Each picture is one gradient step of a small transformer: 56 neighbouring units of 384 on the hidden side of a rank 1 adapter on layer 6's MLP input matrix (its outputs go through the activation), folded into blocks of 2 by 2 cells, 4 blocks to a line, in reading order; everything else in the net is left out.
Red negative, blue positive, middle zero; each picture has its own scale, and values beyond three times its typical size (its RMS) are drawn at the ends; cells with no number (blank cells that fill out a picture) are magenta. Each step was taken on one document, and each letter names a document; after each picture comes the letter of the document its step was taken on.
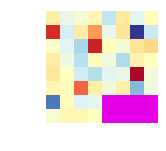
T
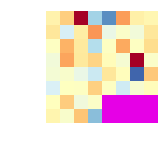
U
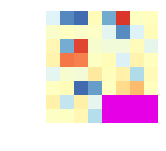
U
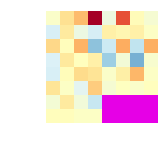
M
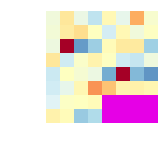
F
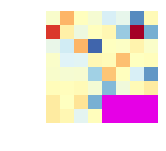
T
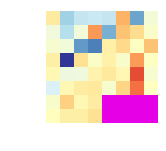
U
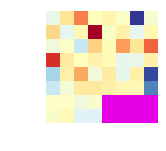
F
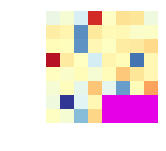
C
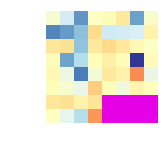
U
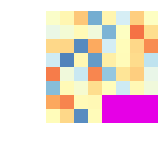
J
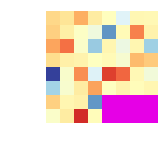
J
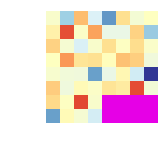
T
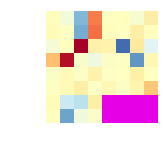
C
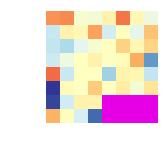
M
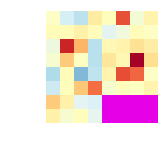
J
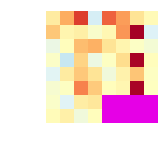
U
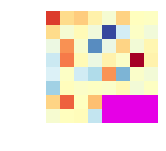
J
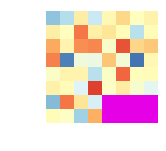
C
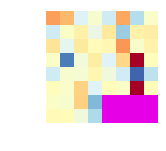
U
